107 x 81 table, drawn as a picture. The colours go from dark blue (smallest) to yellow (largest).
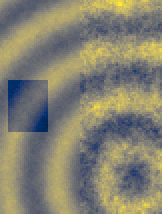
Average level on the scale: 50%. Ninth with the lowest average: middle left. Rings: centred on the bottom right. Slope: none. Seam: vertical, 50% of the way across, the left part calmer. Odd patch: lower, in the middle left.
